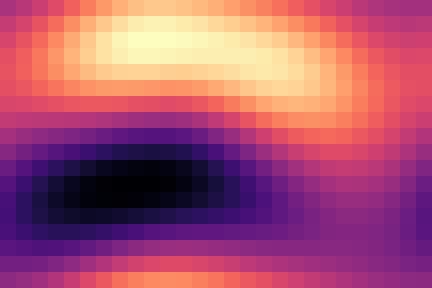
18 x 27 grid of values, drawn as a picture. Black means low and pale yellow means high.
Calmest part: bottom right. Lone odd cells: none. Average level on the scale: 50%. Ninth with the highest average: top middle.
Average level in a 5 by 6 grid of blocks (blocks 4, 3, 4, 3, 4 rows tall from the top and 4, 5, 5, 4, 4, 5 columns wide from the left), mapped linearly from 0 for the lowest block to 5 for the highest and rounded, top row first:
3 5 5 5 4 3 / 3 4 4 5 4 3 / 2 1 1 2 3 3 / 1 0 0 1 2 2 / 1 2 3 2 2 2
